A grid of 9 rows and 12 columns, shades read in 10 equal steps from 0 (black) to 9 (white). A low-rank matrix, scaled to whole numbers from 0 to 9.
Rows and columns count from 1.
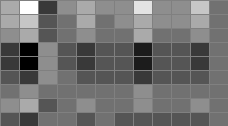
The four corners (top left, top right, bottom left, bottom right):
6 4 3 4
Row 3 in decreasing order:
6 6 5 5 5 4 4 4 4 4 4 3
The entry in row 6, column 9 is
3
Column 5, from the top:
6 6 5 2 2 3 4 5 3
